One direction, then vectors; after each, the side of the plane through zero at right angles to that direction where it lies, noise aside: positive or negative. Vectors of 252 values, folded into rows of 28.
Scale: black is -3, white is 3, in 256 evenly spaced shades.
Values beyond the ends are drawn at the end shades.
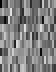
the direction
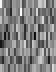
negative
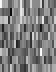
negative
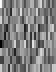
negative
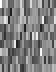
negative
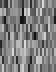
positive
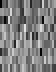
positive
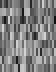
positive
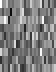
negative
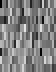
positive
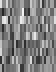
negative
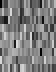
positive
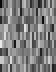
positive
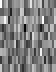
negative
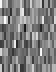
negative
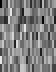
positive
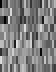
positive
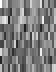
negative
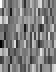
negative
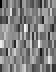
positive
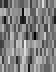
positive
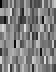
positive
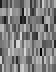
positive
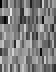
positive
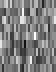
negative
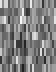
negative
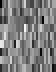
positive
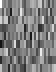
negative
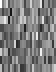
negative
